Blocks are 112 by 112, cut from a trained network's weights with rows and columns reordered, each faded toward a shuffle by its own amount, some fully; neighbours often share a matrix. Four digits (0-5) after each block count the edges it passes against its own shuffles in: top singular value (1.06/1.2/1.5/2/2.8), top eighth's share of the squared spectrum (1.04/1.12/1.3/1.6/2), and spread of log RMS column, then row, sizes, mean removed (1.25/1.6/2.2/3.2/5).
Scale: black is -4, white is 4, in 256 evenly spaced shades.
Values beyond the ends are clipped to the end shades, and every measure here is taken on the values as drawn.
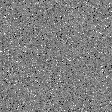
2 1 0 0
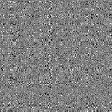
4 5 3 3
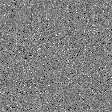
1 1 0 1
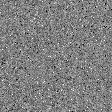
1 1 0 0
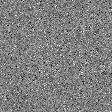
0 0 0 0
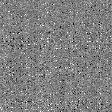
3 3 2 3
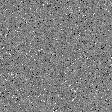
0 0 0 0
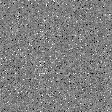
2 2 0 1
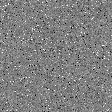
0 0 0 0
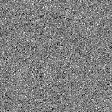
3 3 1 1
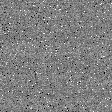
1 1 0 0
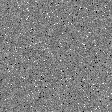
0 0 0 0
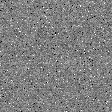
0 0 0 0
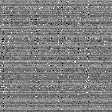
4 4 3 2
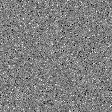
1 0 0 0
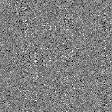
3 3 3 1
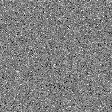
2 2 0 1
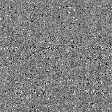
2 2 0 2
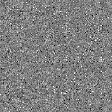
3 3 2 2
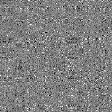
4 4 2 3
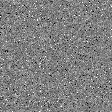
1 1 0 0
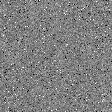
1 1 0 1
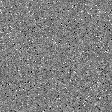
1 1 0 0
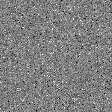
1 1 0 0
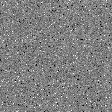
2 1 0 1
